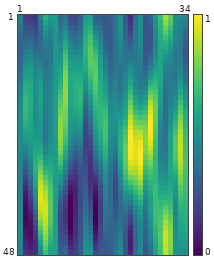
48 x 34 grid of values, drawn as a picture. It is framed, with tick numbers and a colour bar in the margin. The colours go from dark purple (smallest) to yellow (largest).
The bottom left is the roughest part. Streaks run downward. The middle right is the ninth with the highest average. Overall the values sit about 50% of the way up the scale.
